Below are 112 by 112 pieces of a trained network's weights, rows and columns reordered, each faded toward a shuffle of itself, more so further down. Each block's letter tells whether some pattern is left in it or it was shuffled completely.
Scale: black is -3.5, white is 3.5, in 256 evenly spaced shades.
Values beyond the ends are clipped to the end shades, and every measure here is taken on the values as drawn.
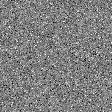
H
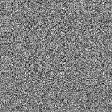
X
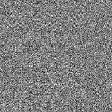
X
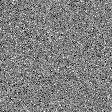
H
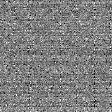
X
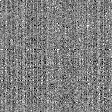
X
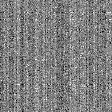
X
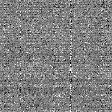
X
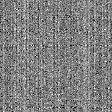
X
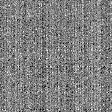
X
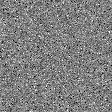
H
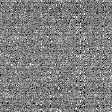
X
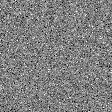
H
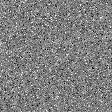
H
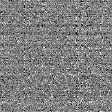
X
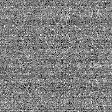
X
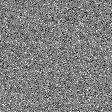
H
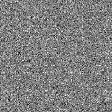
X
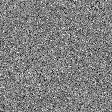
H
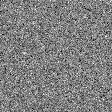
H
